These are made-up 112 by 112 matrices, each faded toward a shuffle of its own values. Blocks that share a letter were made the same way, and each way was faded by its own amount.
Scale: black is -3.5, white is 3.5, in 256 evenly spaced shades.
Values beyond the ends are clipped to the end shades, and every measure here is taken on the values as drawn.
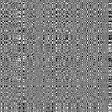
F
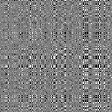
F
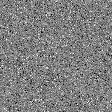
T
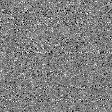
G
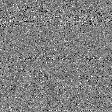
G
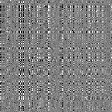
F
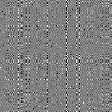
F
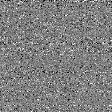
G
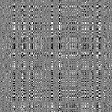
F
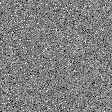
T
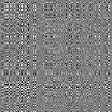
F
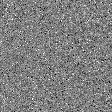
T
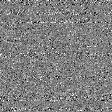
G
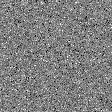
T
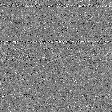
G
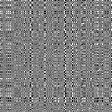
F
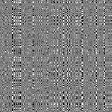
F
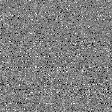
G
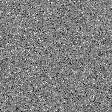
T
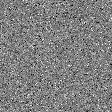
T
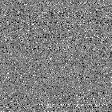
G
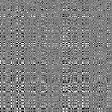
F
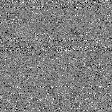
G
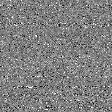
G
